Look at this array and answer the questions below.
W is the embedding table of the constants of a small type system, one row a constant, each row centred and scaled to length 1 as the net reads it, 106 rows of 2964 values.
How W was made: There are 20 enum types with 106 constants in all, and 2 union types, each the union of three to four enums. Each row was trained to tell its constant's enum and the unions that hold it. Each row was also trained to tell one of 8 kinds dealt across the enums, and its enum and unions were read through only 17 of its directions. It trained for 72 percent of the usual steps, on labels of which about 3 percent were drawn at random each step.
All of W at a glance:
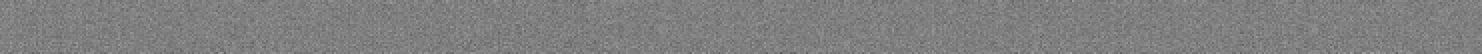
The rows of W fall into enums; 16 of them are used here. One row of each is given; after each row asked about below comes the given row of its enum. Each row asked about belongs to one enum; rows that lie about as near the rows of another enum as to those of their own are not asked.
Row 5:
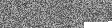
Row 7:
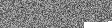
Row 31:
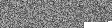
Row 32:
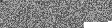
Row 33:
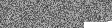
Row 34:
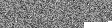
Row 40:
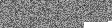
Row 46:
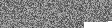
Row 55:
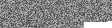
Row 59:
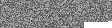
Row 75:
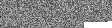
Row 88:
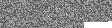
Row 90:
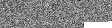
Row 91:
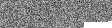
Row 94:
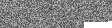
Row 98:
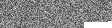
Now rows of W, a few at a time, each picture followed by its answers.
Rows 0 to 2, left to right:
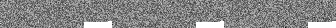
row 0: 33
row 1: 88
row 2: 90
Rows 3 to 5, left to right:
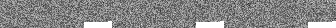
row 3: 94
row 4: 33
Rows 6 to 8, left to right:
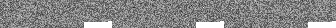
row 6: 7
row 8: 46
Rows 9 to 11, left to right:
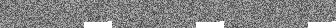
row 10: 75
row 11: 75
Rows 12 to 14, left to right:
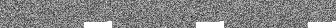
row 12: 40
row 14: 32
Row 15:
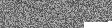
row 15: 88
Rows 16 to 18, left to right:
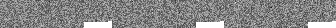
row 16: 94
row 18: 32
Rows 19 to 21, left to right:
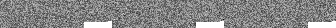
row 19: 46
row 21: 31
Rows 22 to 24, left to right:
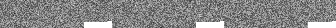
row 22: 98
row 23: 88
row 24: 55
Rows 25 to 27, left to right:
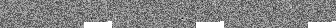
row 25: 55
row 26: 75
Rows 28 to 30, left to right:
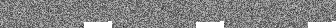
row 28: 98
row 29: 5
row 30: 55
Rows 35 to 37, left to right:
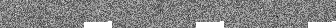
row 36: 94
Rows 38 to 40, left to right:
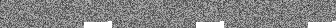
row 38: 33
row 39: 59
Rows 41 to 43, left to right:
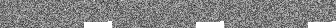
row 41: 75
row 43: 88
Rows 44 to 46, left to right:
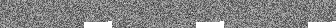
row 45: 75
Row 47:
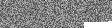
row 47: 7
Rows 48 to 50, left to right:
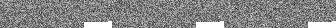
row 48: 34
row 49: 46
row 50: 59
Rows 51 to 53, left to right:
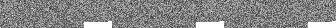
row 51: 32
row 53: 55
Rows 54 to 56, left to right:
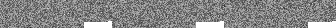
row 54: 7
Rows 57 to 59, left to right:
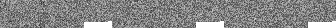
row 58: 55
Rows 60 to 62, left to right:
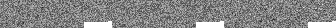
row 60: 32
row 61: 88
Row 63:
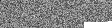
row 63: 59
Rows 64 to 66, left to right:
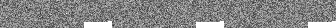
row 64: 59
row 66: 75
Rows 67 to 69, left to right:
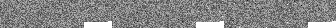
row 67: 31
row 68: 98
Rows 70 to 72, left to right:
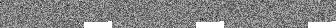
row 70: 32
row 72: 46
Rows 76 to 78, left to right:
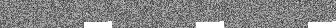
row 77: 91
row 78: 59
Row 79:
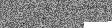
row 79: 33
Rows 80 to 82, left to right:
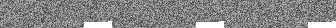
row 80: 33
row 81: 55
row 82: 7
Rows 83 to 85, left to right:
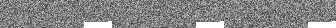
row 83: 88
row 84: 94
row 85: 31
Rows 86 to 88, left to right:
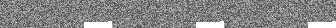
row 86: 94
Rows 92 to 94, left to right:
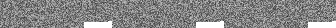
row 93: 31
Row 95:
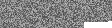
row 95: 31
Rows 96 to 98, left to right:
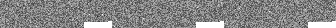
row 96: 31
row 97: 5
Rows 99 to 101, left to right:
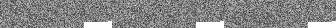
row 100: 32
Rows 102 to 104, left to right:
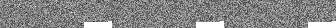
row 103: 33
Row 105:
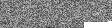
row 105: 59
